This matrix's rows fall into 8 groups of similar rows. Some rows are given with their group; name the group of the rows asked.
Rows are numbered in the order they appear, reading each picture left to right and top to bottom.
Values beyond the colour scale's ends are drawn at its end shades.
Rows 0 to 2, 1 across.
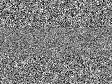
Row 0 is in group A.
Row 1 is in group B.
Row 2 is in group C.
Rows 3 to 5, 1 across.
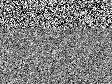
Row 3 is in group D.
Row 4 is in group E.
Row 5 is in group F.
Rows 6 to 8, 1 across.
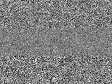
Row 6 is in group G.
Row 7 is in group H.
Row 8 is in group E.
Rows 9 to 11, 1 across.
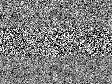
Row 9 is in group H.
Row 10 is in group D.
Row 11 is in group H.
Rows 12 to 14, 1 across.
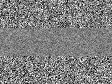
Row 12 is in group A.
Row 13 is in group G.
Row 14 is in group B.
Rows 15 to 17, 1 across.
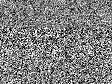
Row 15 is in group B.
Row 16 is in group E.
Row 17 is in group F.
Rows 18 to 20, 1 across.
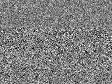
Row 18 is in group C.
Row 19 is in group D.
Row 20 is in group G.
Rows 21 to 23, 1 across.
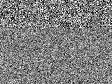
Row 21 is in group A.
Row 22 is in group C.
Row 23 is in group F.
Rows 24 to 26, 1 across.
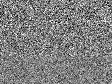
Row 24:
B
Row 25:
C
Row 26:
D
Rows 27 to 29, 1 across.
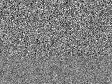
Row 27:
A
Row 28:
F
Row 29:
H
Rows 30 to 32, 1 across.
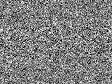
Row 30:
H
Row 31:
G
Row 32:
G
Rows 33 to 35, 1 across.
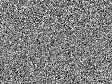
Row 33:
C
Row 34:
F
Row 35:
B
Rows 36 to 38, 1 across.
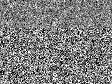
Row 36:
E
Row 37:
A
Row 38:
H
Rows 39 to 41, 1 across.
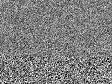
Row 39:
C
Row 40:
B
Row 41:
B
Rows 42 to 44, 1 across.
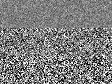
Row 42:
C
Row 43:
D
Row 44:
D
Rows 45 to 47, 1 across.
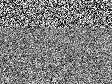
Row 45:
D
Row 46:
B
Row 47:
E
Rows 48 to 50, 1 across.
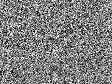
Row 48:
F
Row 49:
E
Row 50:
H
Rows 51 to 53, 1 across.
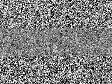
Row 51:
F
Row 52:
H
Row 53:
A
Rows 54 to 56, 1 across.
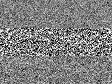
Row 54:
B
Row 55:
G
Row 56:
G
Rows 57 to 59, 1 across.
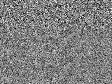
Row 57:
D
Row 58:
E
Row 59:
E
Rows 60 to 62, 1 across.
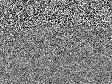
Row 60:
B
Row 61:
D
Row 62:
G
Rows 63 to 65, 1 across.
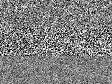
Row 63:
C
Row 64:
B
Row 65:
H
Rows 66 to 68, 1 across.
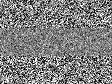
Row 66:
B
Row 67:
C
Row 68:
E
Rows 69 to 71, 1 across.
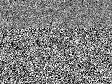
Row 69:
E
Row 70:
H
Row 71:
B
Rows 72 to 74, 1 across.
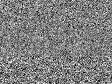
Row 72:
F
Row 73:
A
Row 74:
G
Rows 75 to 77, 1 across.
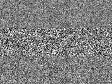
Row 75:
A
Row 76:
E
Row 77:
A
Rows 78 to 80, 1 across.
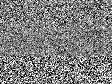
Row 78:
D
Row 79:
D
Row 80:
B
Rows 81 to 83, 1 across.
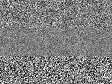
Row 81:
E
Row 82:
A
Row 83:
B
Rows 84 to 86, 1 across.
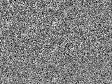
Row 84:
E
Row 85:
C
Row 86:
E
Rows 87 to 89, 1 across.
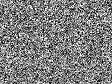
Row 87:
B
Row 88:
A
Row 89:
G
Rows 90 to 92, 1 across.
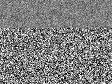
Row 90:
H
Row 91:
C
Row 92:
D
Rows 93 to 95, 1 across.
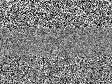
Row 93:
G
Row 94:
E
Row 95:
A
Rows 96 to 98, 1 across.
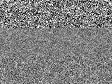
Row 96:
G
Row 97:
G
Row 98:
C
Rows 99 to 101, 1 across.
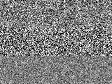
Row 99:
E
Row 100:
D
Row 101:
C
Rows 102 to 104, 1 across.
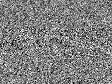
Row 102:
B
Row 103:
H
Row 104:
F
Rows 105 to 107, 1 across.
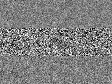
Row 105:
E
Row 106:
H
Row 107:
H
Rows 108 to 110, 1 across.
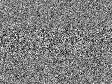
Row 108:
F
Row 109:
A
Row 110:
D
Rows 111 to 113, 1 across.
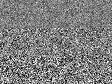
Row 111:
A
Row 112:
H
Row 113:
E
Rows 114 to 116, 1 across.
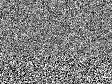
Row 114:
A
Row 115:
C
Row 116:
B
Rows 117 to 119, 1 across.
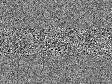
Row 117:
D
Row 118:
B
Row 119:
A
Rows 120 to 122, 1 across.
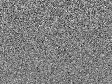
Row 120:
C
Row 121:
D
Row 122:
F
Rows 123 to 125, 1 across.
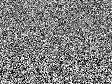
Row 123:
D
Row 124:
C
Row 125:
H
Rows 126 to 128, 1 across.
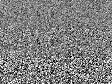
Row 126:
F
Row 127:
F
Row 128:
F
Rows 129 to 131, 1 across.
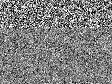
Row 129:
C
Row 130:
B
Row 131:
H
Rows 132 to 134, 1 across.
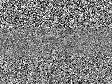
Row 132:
C
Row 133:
E
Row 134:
F
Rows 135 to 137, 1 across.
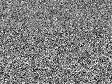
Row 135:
H
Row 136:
D
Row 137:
G
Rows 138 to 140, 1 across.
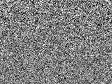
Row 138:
G
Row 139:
C
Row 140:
D
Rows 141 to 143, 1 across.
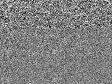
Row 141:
G
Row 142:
E
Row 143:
E
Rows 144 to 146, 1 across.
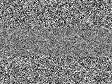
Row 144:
D
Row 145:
G
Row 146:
G
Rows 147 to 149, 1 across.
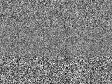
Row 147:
H
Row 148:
A
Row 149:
A
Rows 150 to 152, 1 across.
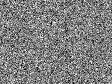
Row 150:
E
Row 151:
A
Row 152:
F
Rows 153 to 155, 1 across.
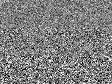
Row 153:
C
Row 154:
D
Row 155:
G
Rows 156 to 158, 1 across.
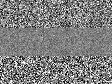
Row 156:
A
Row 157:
A
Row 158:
C
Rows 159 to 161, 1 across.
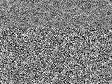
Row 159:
G
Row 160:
C
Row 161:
C
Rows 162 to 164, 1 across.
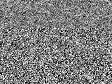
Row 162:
G
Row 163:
H
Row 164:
D
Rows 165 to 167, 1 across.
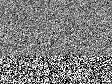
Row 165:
B
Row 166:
F
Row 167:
A
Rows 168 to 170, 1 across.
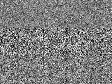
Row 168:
D
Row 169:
A
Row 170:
A
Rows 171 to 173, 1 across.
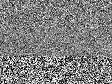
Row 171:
C
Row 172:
B
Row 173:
E
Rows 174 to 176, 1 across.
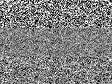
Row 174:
G
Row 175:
G
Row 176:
G
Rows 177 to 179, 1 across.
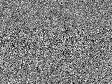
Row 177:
H
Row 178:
A
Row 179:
F
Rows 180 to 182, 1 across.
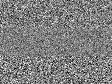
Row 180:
C
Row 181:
D
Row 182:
F
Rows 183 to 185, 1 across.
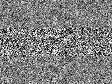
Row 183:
H
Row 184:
E
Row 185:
E
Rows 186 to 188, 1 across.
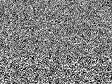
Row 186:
B
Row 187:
G
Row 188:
G
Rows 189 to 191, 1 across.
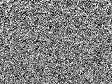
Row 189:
G
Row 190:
G
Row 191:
D
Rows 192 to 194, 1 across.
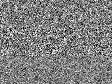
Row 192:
C
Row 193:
E
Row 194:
G
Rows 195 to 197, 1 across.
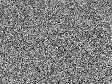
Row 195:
B
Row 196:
D
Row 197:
F
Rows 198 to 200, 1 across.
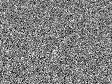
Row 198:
C
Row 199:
E
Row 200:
H
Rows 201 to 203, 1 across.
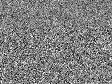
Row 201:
H
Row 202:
B
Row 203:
C
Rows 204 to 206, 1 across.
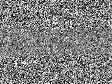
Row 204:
H
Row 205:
H
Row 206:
C
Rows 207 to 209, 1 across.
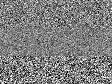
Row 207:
D
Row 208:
F
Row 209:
B
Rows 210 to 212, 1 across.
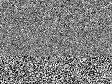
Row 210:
C
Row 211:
H
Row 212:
B
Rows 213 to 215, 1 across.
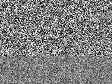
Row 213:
C
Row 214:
E
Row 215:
A
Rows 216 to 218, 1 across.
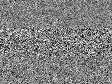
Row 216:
E
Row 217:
G
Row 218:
H
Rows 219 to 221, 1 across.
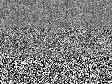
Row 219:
A
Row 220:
B
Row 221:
C
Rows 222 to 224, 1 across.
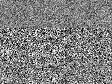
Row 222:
B
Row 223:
E
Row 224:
E
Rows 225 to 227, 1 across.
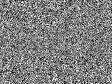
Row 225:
E
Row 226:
A
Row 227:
H
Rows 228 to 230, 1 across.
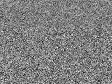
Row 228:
G
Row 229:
D
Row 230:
G
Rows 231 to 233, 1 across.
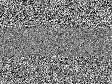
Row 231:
B
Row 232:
D
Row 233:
H
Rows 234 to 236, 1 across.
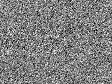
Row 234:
F
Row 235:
E
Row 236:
B
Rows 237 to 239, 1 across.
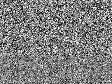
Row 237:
D
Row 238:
H
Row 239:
A
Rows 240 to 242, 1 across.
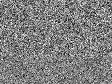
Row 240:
B
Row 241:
C
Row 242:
D
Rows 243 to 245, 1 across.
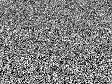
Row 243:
B
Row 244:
G
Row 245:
H
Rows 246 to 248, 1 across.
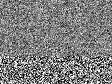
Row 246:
A
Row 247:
B
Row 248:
C
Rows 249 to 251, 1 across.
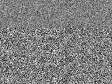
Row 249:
F
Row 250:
E
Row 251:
E
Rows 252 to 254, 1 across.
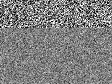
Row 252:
B
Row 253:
B
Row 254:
C
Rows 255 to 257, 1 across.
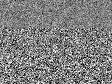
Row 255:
E
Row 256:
H
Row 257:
G
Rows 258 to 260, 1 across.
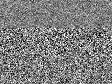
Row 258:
G
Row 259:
D
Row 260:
A
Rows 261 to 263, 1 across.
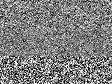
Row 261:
G
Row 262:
D
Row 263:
C
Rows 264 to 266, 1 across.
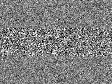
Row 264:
D
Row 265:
E
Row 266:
D
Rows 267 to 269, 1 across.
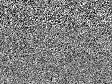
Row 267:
B
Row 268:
B
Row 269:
E
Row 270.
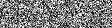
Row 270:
A
